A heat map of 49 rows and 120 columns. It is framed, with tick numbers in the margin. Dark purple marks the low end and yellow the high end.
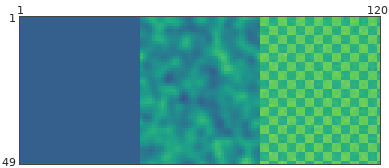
It is made of 1 by 3 panels. Panel 1,1: low, flat. Panel 1,2: middling, blotchy. Panel 1,3: high, checkered.
